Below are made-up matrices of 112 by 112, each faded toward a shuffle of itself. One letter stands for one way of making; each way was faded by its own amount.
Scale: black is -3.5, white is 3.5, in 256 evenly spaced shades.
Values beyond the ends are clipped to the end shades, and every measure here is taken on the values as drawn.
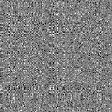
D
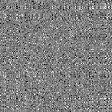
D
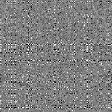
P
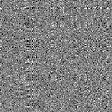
D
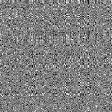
D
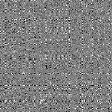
P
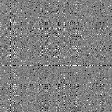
P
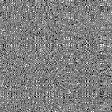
D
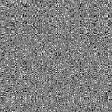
D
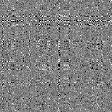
P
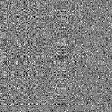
D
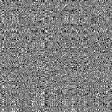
D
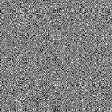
D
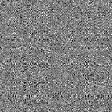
D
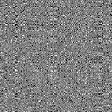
D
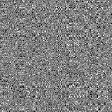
D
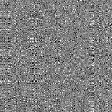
D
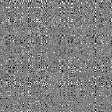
P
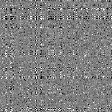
P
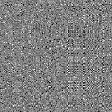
D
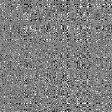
P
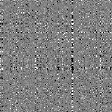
P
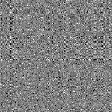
D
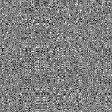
D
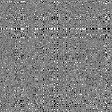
P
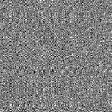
D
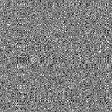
D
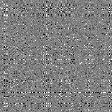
P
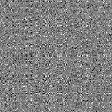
D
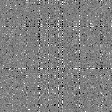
P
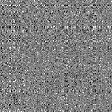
D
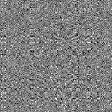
D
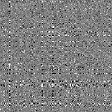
P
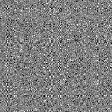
D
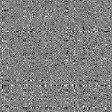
P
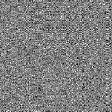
D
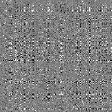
P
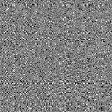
D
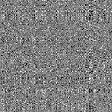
D
